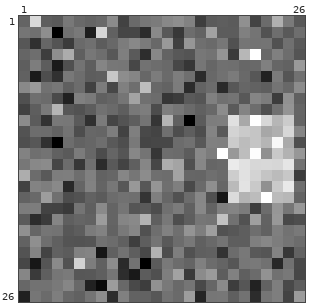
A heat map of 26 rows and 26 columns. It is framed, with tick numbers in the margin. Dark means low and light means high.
Ninth with the highest average: middle right. Stripes: none. Odd patch: higher, in the middle right.
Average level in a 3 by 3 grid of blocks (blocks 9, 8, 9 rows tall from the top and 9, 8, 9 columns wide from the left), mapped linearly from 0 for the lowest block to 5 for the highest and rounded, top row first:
001 | 005 | 000
